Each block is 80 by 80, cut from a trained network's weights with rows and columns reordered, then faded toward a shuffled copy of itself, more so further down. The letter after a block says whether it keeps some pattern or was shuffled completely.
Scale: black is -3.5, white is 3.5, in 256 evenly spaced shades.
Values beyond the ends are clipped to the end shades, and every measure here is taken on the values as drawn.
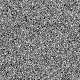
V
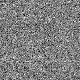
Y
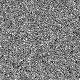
V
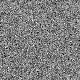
V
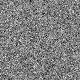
V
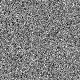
V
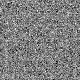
Y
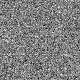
Y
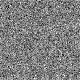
Y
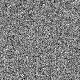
Y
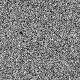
Y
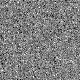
Y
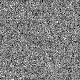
Y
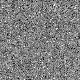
Y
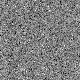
V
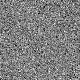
Y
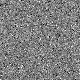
V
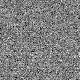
Y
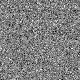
Y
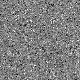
Y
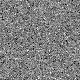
Y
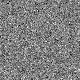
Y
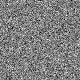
V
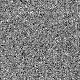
Y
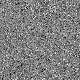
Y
